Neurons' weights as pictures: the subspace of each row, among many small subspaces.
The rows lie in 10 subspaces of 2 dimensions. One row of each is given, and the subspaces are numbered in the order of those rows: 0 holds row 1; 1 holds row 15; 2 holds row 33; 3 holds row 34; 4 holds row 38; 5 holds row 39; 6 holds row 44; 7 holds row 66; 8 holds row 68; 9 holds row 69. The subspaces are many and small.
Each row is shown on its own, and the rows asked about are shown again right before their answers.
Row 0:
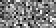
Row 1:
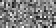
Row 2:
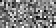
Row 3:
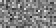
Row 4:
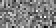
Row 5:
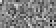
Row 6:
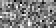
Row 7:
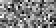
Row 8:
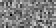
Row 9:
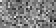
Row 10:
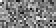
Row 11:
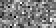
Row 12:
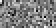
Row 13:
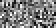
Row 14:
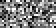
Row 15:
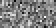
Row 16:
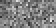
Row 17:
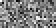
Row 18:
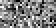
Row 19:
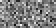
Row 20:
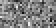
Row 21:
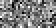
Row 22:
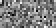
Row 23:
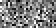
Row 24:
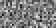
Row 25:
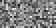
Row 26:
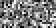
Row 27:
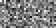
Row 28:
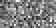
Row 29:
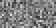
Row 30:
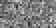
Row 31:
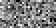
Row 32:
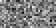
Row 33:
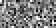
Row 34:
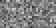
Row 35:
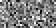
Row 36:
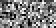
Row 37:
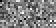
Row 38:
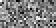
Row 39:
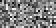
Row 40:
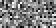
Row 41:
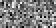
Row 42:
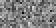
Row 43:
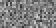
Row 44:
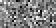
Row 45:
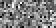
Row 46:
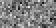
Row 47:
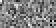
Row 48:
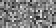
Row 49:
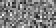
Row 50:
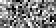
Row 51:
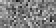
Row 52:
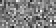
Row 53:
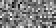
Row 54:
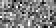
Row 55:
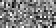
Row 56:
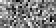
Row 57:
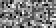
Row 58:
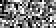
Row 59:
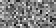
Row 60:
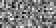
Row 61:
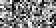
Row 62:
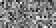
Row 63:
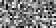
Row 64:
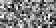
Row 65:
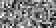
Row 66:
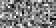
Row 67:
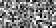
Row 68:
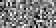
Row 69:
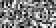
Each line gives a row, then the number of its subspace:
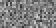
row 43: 8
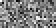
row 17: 4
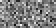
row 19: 7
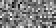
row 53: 5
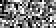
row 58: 2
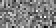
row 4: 2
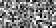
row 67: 6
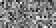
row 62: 4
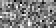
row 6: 1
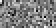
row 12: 1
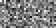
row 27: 3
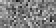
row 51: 6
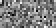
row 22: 1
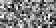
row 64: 4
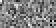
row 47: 1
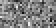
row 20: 2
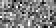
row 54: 2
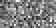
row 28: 0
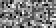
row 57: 7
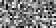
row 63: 5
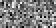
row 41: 0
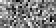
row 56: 6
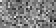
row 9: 8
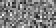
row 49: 8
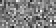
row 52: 2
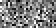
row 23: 8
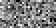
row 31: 9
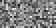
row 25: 5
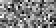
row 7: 4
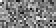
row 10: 4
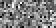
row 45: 0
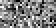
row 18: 0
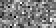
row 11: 9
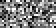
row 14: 3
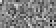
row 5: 1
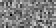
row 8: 7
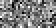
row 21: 5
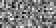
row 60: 3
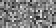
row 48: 6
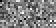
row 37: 4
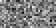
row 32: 3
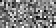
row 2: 0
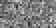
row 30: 2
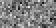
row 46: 8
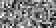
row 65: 9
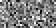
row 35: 7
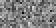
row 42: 3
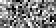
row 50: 6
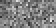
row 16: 6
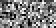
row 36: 1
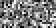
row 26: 9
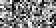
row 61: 5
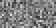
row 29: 9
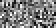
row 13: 9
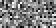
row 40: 5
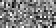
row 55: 0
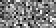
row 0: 7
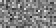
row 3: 3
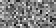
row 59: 7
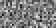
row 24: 8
